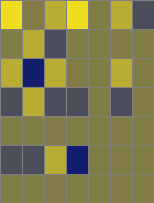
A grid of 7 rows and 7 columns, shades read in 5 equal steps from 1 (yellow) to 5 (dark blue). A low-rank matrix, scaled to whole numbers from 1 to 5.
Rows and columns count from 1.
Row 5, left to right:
3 3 3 3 3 3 3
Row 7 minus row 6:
-1 -1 1 -2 0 0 0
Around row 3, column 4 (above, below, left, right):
3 4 2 3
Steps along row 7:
same same same same same same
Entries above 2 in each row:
3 6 4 6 7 6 7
